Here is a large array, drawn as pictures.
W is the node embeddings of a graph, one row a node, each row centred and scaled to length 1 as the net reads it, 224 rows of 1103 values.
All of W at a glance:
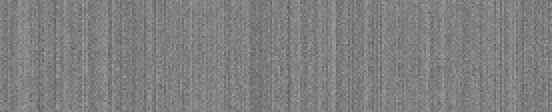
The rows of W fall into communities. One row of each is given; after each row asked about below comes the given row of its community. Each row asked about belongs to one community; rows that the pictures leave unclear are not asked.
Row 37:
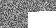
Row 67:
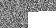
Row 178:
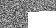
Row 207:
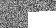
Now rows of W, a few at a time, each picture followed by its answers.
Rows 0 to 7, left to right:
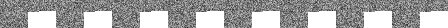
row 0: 67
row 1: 67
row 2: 207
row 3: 178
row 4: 37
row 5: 178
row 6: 207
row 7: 37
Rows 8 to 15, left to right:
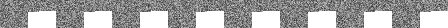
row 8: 37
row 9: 178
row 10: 178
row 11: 207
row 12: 67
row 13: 37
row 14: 37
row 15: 67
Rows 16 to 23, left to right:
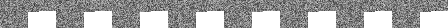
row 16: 178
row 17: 178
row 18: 67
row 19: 178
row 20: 207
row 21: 67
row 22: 178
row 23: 178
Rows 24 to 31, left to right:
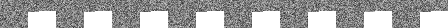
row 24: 37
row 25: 207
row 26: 178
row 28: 178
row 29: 178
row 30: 37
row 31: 178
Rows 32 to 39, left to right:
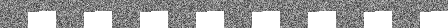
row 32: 207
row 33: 67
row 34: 207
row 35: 178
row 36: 67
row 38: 67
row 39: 67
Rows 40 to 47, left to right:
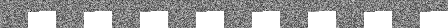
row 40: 207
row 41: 207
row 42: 37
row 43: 37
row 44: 37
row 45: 37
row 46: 67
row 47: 37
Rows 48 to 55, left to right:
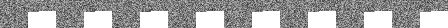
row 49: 207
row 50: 207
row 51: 67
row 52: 37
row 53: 207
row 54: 37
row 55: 37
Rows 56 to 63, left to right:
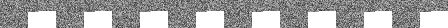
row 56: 37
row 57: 178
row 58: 67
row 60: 178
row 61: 67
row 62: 37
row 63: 178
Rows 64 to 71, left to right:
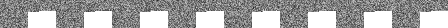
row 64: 207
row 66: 37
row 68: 67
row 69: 37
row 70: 67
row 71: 207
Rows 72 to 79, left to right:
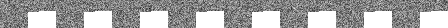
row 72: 67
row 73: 207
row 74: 207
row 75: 178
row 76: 37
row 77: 37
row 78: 178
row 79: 207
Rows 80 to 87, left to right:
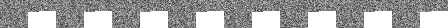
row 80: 67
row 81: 207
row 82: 67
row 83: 178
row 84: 207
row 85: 178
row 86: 207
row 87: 207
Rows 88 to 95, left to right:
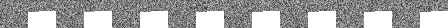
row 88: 37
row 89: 37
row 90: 67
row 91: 37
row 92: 67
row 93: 67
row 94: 37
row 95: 37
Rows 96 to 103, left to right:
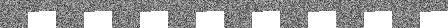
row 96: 37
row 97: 37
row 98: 37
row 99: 37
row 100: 178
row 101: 67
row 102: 178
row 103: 67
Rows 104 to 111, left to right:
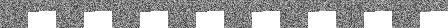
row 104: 178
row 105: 207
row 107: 67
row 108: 67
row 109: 37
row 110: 178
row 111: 37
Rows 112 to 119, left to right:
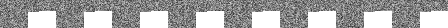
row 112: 207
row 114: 37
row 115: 178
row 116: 37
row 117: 207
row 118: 67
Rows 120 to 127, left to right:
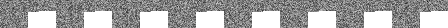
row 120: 178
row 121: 178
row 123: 37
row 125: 37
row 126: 207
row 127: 178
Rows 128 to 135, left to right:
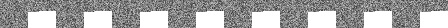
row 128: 207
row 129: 67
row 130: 67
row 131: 37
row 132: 207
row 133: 207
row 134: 207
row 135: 207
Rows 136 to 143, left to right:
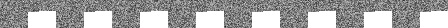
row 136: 37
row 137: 207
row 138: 37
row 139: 37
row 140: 207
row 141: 207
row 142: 37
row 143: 37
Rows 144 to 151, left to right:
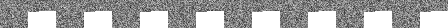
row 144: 207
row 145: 207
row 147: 178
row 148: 37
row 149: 37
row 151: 67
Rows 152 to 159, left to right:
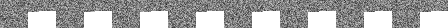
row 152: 67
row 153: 37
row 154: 67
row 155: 67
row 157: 207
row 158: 178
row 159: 178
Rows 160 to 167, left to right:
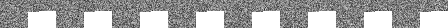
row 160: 207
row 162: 67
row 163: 178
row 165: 207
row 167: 178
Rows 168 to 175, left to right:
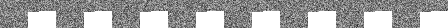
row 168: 67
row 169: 178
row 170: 178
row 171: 207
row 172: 207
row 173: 67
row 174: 37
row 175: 178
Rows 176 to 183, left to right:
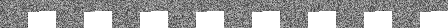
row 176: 178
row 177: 37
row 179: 207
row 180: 67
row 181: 207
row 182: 37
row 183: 67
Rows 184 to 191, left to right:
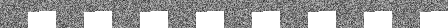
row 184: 37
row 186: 37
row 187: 67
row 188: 67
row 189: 178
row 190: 178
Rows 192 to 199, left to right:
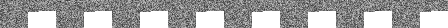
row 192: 37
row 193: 178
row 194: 67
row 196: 67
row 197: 37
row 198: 67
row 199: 37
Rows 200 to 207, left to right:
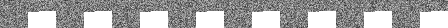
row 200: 178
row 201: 67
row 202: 178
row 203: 67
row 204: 37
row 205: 207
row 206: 37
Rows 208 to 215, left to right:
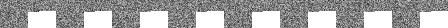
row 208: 207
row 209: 67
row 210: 37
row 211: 207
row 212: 67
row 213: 67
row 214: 67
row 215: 67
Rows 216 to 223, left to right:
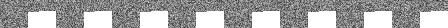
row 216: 67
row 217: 67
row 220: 67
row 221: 178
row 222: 178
